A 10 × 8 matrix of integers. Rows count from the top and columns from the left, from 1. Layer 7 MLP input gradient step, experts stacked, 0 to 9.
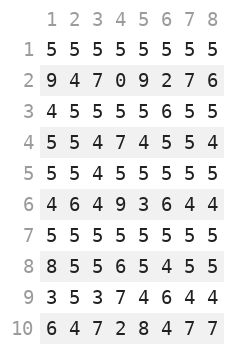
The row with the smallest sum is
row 9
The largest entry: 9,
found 3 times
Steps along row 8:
down same up down down up same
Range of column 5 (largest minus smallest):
6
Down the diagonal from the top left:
5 4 5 7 5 6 5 5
